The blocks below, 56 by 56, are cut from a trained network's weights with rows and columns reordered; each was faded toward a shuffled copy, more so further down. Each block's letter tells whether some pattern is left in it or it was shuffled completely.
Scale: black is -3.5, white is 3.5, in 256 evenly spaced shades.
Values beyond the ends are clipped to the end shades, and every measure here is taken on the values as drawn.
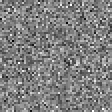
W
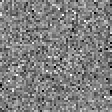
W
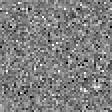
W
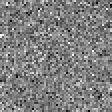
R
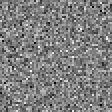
W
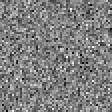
W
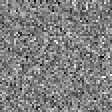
W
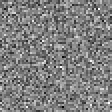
W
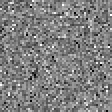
R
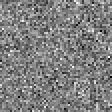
R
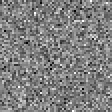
W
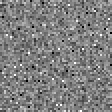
R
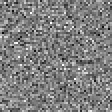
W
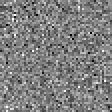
W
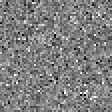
W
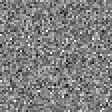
R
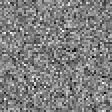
W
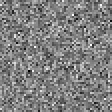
W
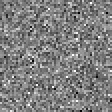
W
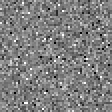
R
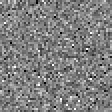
R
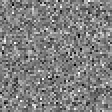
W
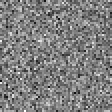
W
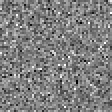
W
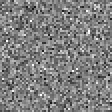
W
